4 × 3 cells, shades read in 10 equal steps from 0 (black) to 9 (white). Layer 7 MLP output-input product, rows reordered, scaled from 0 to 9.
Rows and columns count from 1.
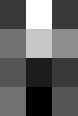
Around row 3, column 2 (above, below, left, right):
7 0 3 2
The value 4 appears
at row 2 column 1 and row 4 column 1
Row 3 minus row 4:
-1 1 -1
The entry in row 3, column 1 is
3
